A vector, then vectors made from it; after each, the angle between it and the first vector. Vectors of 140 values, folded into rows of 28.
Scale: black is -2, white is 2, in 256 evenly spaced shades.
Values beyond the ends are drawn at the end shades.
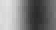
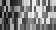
partly opposed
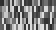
orthogonal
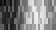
nearly opposite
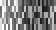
partly aligned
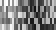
partly aligned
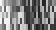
partly aligned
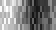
nearly parallel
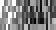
partly aligned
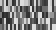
orthogonal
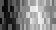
nearly opposite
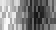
nearly parallel
